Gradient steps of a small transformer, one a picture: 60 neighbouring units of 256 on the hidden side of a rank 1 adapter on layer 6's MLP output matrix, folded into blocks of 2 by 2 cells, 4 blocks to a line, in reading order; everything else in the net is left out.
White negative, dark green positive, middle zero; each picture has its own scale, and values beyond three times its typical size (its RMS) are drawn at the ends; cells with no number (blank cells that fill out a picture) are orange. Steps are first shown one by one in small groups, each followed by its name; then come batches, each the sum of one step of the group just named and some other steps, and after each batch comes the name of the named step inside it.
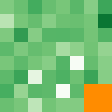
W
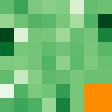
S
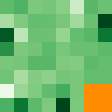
S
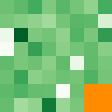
W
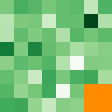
W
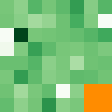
W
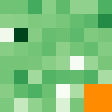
W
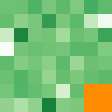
W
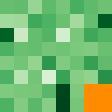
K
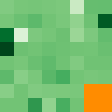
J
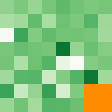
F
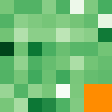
J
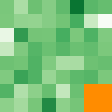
F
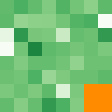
K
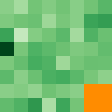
J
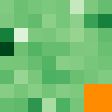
J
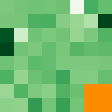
J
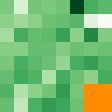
K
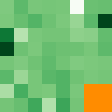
J
